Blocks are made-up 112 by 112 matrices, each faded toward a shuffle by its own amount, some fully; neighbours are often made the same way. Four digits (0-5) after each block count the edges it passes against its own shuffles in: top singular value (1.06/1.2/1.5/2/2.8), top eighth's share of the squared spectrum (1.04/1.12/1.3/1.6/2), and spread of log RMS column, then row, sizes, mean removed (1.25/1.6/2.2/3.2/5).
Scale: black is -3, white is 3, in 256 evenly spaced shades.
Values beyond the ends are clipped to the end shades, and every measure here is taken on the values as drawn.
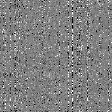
4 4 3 0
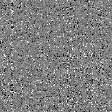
3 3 2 1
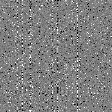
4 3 3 0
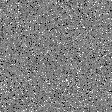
1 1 0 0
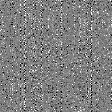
4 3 3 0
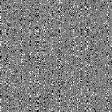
4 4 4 2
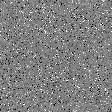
0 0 0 0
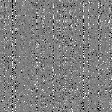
4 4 3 1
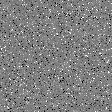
0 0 0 0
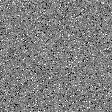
0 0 0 0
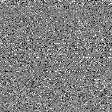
1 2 0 3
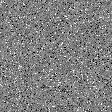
0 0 0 0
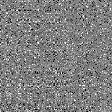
4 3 2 2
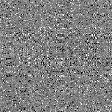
4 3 2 2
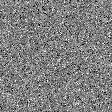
0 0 0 0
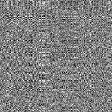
5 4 3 3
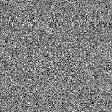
4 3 2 1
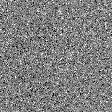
3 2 0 0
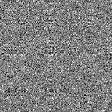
4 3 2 2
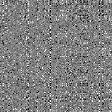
4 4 3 2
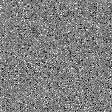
2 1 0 0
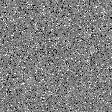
2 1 0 0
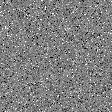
0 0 0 0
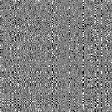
5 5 4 3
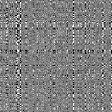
5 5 4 3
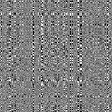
5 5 4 3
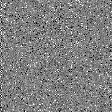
4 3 2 1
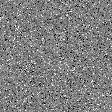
2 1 1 0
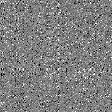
4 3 2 1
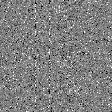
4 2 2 0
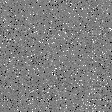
3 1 0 0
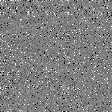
4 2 0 1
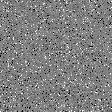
3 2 1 0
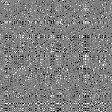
5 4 2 3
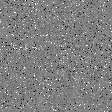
3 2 0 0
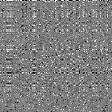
5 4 2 3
